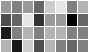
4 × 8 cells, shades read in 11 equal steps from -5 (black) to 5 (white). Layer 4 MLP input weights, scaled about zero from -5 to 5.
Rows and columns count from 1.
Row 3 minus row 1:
-5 0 1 1 -1 -2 0 -2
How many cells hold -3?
1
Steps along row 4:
down up down up down down up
